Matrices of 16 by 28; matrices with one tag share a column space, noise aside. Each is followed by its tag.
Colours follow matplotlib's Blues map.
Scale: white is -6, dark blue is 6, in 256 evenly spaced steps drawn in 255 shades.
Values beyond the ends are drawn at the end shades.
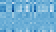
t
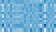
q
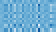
q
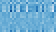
t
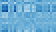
t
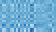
q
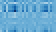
t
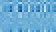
t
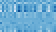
t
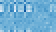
t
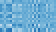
q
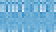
t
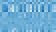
t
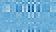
t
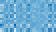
q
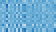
q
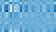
t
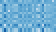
q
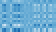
q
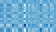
q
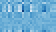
t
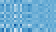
q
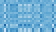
q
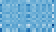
q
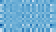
q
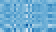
q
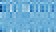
t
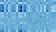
t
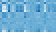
t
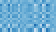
q
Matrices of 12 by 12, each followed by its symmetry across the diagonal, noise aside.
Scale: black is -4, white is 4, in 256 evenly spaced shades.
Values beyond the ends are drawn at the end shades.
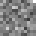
neither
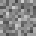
symmetric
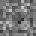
symmetric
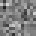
antisymmetric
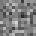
antisymmetric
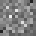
symmetric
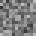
symmetric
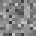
neither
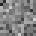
symmetric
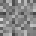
symmetric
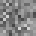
neither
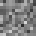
antisymmetric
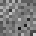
symmetric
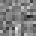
antisymmetric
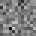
neither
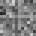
antisymmetric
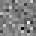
antisymmetric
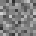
antisymmetric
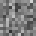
neither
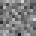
antisymmetric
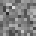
antisymmetric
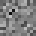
symmetric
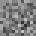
symmetric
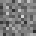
neither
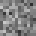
neither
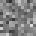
neither
